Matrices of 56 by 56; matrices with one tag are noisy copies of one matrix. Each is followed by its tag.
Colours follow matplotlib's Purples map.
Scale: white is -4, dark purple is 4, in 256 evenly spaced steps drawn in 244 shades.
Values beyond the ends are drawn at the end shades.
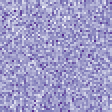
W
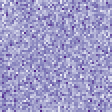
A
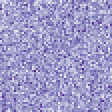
A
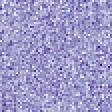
A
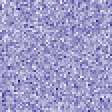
A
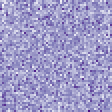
A
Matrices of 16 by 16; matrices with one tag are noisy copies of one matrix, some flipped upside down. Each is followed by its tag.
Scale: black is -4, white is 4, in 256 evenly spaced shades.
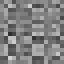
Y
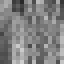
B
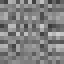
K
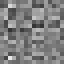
Y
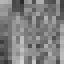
B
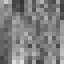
B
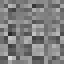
Y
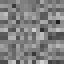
K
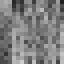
B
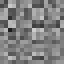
Y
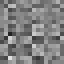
Y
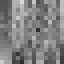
B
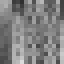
B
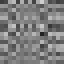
K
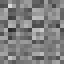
Y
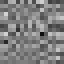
K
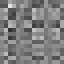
Y
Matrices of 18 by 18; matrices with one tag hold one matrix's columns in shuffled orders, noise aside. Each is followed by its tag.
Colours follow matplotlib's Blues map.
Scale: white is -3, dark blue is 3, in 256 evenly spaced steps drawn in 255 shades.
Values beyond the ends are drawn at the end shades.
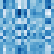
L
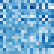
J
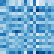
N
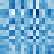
L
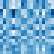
L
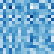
J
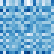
N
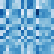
L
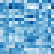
J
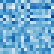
J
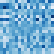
J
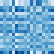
N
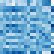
N
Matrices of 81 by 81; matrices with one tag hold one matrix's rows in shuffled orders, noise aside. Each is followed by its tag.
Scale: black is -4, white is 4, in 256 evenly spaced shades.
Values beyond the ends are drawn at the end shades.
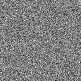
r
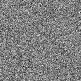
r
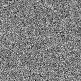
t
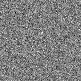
r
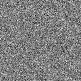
t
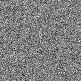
r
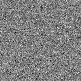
t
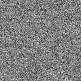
t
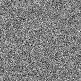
r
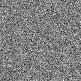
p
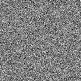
p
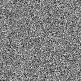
p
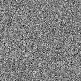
r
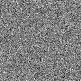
t
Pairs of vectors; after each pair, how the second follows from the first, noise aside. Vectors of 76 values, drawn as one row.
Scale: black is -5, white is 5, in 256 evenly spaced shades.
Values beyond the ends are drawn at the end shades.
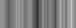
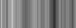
wrapped around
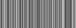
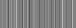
partly zeroed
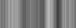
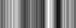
scaled up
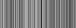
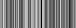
scaled up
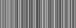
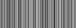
negated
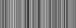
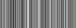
negated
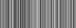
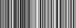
scaled up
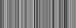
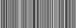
sign-scrambled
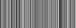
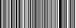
scaled up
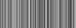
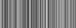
reversed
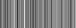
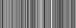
wrapped around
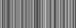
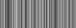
wrapped around
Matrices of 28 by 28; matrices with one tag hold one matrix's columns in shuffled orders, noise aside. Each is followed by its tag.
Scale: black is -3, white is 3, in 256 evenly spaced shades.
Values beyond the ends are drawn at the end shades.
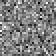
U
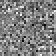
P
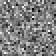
U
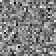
U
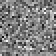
P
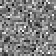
U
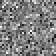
U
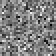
P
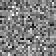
P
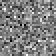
P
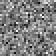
U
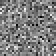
P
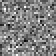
P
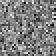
U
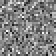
U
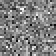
P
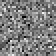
P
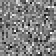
U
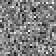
U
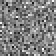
U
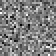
P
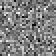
P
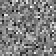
U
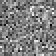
P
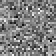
P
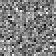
P
